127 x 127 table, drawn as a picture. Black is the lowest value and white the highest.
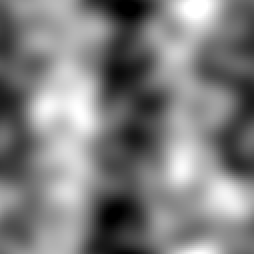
Stripes: upright, repeating 2 times. Odd rows or columns: none. Grain: smooth. Slope: none. Lone odd cells: none.
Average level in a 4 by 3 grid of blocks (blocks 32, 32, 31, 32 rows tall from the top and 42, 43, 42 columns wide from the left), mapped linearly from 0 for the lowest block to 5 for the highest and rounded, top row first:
414 / 513 / 424 / 405
